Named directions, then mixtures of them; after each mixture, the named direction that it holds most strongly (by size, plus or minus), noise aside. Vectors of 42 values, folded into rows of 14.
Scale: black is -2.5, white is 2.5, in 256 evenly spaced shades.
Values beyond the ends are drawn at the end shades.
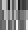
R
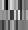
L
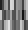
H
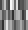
H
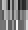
R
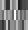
R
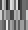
L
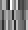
R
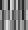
H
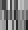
R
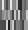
L
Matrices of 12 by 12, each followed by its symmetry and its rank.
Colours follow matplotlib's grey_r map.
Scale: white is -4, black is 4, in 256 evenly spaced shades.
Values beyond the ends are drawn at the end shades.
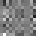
neither, rank two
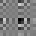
symmetric, rank one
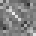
symmetric, full rank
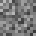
symmetric, full rank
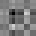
symmetric, rank one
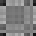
symmetric, rank one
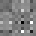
symmetric, rank two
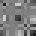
symmetric, rank two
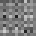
neither, rank two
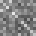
symmetric, full rank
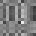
neither, rank two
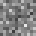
symmetric, full rank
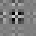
symmetric, rank one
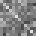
symmetric, full rank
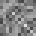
symmetric, full rank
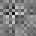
symmetric, rank two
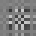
symmetric, rank one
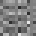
neither, rank two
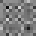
symmetric, rank two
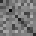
symmetric, full rank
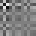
symmetric, rank one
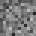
symmetric, full rank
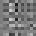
neither, rank two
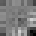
symmetric, rank two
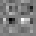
neither, rank two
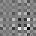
symmetric, rank one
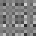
symmetric, rank one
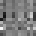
neither, rank two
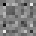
symmetric, rank two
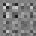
symmetric, rank two
